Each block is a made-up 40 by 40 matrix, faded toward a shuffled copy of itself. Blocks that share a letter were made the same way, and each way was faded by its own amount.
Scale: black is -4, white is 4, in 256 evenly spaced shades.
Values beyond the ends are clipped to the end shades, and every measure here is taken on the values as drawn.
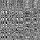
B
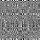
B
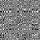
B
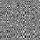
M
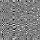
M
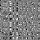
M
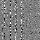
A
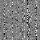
A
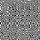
M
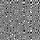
M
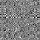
M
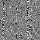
A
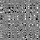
M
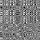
B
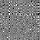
M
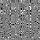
M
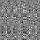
M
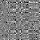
M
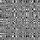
B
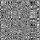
B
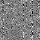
A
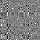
M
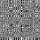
B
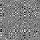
M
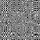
M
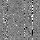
A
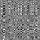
M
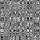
B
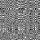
B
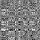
B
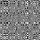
B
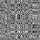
B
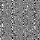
A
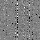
A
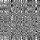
B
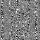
A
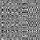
B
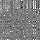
M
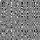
M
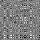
B
